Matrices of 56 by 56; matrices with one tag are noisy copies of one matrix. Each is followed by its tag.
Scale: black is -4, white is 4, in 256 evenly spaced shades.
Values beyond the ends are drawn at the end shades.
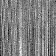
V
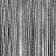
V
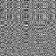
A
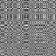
A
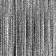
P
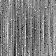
P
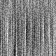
P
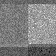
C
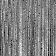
V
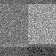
C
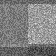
C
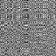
A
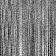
V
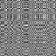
A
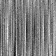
P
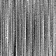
P
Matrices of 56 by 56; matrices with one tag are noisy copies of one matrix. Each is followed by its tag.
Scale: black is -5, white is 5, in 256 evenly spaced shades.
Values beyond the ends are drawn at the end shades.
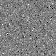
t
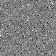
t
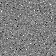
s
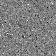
t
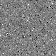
t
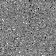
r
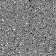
r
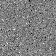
r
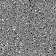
r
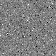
t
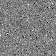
t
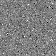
t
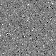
t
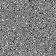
r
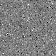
t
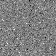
r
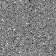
r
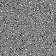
s
